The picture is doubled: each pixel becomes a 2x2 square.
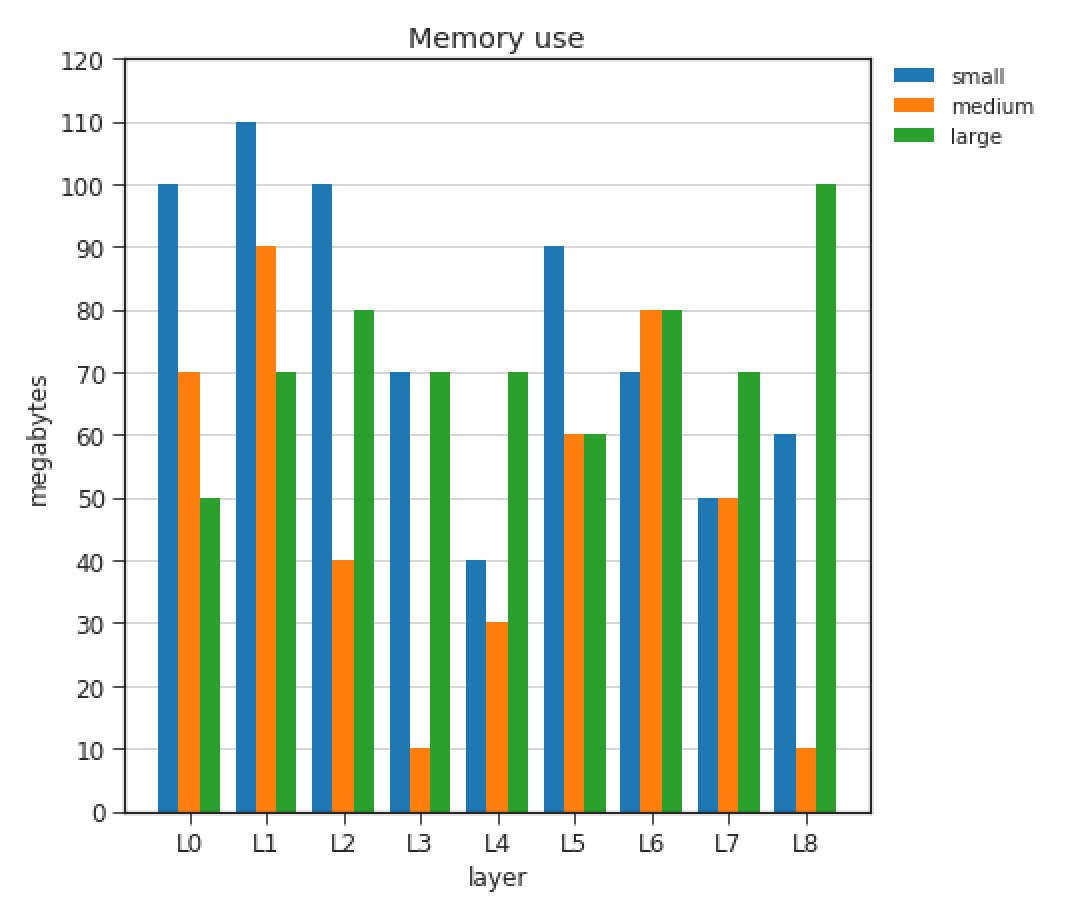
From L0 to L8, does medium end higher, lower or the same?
lower
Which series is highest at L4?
large
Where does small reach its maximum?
L1
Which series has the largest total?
small
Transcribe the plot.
Title: Memory use
x-axis: layer, ticks L0 L1 L2 L3 L4 L5 L6 L7 L8
y-axis: megabytes, ticks 0 10 20 30 40 50 60 70 80 90 100 110 120
Legend: small, medium, large
Values:
small: 100 110 100 70 40 90 70 50 60
medium: 70 90 40 10 30 60 80 50 10
large: 50 70 80 70 70 60 80 70 100
